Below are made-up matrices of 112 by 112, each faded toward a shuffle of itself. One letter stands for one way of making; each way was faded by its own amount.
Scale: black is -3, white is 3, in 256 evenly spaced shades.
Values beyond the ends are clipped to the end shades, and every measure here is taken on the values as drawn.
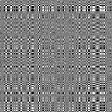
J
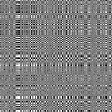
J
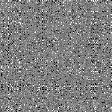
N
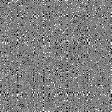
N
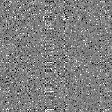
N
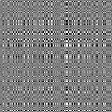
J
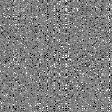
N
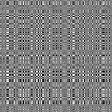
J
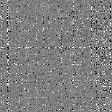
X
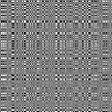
J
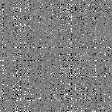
X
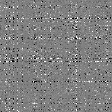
X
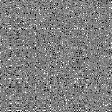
N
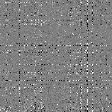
X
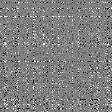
X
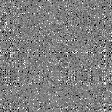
N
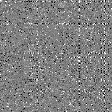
N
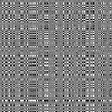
J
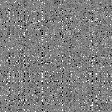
N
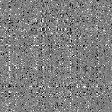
N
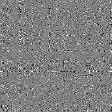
X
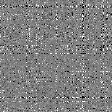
X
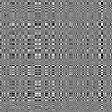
J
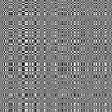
J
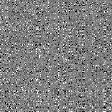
N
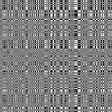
J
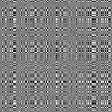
J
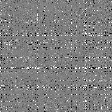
X
